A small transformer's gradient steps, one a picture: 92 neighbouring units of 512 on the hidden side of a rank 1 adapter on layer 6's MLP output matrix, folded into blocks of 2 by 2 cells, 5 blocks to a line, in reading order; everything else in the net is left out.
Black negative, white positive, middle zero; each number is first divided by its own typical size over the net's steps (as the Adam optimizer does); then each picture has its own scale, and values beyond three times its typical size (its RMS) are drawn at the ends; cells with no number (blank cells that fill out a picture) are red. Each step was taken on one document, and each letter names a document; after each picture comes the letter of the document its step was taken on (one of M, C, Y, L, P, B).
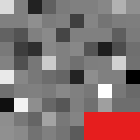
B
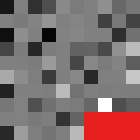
B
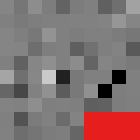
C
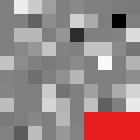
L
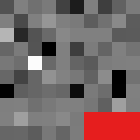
C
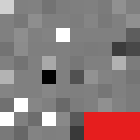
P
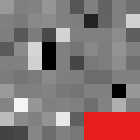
B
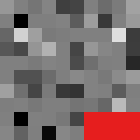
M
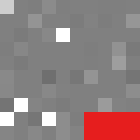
P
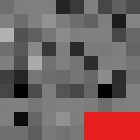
C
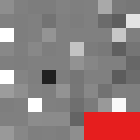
B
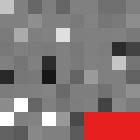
P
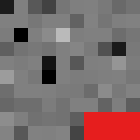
P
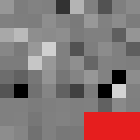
C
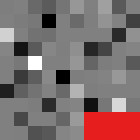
M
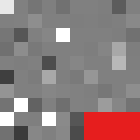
P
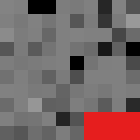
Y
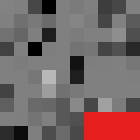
Y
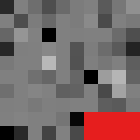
B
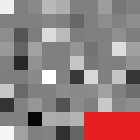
Y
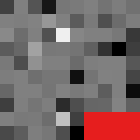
Y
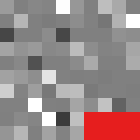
M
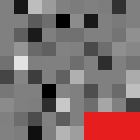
L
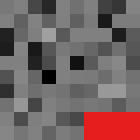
Y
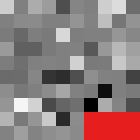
B
